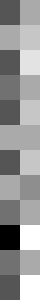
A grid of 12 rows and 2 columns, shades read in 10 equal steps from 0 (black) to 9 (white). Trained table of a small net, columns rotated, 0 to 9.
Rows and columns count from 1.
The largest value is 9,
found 2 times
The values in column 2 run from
5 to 9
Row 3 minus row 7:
0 1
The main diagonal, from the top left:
3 7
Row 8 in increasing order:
5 6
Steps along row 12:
up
